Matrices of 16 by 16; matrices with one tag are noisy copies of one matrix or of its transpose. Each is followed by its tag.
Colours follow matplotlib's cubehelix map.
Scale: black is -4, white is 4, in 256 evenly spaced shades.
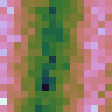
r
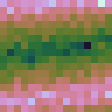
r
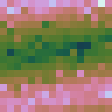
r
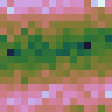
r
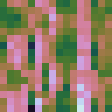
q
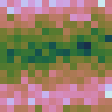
r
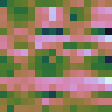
q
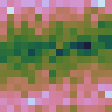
r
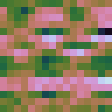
q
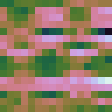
q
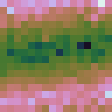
r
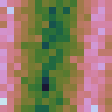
r
